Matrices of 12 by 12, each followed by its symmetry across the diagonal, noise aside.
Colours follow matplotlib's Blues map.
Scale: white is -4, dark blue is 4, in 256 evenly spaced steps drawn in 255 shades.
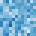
neither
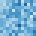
neither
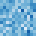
neither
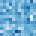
antisymmetric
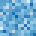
symmetric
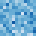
antisymmetric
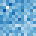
symmetric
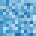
antisymmetric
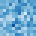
antisymmetric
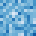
symmetric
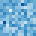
symmetric
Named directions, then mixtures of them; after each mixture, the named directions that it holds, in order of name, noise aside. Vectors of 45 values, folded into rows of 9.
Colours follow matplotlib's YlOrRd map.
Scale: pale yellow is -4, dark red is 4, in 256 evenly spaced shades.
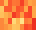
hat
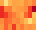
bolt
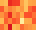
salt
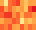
bolt, salt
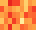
salt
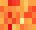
salt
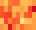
bolt, salt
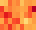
bolt, hat, salt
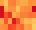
bolt, hat, salt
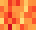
salt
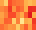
bolt, hat, salt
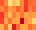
bolt, salt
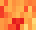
hat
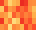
hat, salt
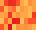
bolt, hat, salt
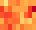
bolt, salt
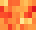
bolt, salt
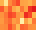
bolt, hat, salt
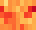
bolt, salt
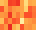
salt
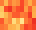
hat
